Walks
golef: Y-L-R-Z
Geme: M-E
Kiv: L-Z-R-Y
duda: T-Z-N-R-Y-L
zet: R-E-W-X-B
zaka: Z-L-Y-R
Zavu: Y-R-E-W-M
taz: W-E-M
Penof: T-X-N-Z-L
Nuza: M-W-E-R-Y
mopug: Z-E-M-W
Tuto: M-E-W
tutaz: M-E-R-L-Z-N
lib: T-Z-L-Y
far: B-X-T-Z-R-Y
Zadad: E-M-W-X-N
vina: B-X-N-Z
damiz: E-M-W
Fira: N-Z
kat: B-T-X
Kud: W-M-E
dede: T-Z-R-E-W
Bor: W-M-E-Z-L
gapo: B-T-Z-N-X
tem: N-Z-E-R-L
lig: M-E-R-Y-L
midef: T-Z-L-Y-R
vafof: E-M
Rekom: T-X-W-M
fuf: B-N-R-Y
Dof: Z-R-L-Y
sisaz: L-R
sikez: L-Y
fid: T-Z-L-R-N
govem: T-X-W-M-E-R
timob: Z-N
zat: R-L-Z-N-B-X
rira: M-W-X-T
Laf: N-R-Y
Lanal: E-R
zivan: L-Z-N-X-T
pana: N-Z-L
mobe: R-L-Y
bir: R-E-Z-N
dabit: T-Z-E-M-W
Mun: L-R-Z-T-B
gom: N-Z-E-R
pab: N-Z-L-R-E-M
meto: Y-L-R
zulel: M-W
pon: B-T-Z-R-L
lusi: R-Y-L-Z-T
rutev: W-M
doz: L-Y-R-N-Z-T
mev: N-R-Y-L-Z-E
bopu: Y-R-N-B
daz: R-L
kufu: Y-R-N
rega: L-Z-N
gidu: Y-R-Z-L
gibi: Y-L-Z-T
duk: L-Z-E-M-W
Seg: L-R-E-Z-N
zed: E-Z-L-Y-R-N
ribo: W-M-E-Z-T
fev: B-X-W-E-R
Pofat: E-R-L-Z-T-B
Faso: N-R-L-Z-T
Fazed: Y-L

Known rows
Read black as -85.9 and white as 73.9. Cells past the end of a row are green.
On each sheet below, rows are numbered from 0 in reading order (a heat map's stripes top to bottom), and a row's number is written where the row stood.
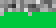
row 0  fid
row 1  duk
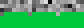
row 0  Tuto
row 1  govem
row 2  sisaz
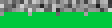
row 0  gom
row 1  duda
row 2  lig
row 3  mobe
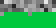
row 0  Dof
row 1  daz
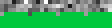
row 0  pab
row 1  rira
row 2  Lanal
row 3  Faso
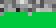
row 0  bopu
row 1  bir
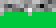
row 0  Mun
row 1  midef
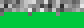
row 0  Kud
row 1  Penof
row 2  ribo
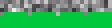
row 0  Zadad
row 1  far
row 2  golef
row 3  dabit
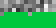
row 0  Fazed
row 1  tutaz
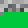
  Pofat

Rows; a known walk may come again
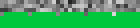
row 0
mopug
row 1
vafof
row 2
mev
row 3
Kud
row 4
Kiv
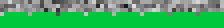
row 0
Seg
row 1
lusi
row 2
Geme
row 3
zed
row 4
sisaz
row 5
rega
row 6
Pofat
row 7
Bor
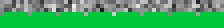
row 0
tem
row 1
Faso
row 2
tutaz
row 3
meto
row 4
doz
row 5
zivan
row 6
ribo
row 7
Laf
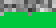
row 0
sikez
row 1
Zadad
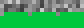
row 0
far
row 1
pana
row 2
damiz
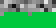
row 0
zaka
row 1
daz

